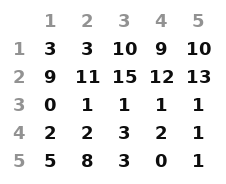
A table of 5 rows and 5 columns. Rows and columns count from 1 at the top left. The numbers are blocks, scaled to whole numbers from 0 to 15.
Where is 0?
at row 3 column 1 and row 5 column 4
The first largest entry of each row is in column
3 3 2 3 2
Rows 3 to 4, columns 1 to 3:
0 1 1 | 2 2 3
